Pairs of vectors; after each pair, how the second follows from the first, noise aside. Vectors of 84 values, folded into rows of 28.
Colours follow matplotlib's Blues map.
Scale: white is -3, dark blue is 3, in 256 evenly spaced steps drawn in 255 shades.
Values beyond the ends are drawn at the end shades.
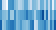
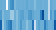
partly zeroed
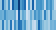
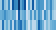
copied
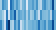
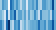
copied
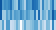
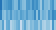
shrunk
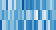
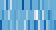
partly zeroed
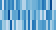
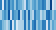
copied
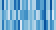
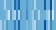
partly zeroed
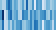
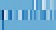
partly zeroed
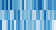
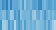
shrunk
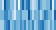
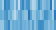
shrunk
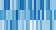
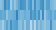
shrunk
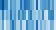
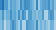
shrunk
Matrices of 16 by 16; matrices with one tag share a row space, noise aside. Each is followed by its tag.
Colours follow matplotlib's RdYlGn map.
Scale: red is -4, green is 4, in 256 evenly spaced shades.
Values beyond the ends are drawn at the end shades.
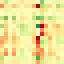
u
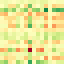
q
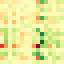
u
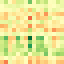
q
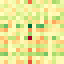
q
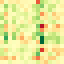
u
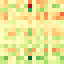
q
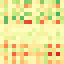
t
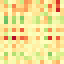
t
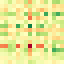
q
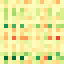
t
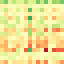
q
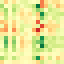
u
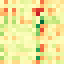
u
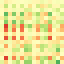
t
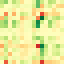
u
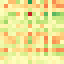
q
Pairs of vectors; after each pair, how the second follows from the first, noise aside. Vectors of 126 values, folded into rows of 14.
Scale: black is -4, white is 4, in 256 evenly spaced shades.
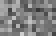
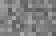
shrunk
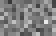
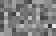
shuffled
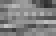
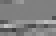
partly zeroed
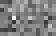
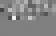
partly zeroed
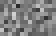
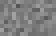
shrunk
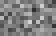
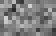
shuffled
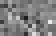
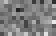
shuffled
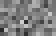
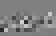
partly zeroed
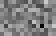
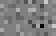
partly zeroed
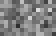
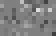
partly zeroed
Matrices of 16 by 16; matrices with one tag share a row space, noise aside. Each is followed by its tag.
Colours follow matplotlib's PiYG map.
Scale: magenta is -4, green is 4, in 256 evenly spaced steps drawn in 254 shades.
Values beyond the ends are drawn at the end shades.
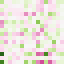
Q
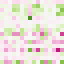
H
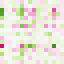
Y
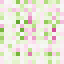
Y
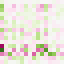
Q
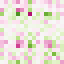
Y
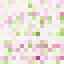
H
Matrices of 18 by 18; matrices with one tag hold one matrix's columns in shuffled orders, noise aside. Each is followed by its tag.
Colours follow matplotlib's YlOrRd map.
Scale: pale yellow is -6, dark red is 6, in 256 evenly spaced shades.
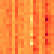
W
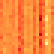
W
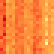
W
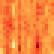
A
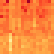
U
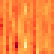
A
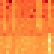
U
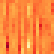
A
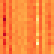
W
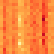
W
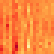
A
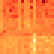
U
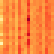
W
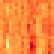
A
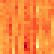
A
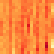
A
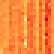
W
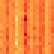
W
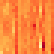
A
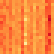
W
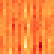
A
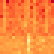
U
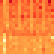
U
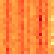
W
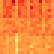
U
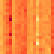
W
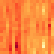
A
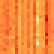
W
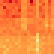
U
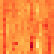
A
